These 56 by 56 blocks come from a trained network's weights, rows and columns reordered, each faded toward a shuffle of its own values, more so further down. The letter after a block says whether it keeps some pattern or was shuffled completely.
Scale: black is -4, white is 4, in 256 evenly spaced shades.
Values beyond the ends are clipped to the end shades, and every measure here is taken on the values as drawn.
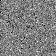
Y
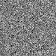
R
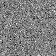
Y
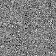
R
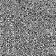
R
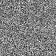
Y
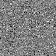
R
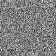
R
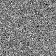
Y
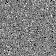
Y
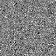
R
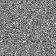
R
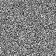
Y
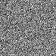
Y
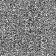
R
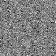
R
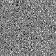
R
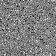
Y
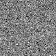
R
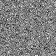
Y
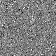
Y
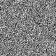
Y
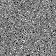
Y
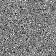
R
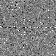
R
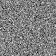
Y
